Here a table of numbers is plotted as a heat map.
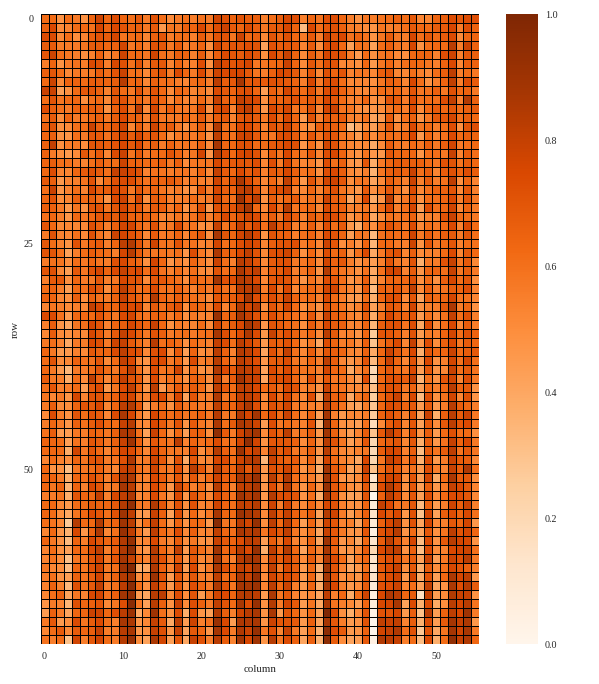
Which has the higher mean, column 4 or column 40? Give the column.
4
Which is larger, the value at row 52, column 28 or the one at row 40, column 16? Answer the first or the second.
the second
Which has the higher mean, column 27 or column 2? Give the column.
27
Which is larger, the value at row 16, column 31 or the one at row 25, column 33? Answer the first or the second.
the first
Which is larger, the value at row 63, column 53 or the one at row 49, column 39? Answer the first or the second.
the first
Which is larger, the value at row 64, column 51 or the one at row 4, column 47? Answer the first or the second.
the second
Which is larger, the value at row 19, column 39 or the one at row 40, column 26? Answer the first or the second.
the second
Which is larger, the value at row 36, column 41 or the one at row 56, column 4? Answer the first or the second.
the second
